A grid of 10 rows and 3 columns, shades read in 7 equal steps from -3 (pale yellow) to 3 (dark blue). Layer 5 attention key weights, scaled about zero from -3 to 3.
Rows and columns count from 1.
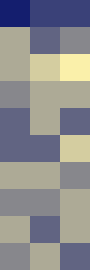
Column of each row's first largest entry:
1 2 1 1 1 1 3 1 2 3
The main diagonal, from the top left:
3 1 -3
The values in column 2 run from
-2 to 2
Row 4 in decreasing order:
0 -1 -1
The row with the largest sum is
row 1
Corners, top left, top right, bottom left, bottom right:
3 2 0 1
